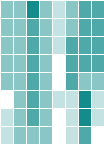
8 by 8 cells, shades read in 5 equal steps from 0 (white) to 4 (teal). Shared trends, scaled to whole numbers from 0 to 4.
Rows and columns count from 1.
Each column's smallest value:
0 2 2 2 0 1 2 0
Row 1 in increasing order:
1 2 2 2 2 3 3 4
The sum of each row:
19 18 19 18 16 14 14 11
